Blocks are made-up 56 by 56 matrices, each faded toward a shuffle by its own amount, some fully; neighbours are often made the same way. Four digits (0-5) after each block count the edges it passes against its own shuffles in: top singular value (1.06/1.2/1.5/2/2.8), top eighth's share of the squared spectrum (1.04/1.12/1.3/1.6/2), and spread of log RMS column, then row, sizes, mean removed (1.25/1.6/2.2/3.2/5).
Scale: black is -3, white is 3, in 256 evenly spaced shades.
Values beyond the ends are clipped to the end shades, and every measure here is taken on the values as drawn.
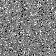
1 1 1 0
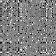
4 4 2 2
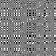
5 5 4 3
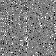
3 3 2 0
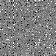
3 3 1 1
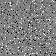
1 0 0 0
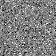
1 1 0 1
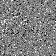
1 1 0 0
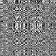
4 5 3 3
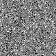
2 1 0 0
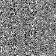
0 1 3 0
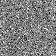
0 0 0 0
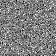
0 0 0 0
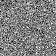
0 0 0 0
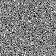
0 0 0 0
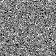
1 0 0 0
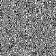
0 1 2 0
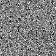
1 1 2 0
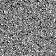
0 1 0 0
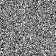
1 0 2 0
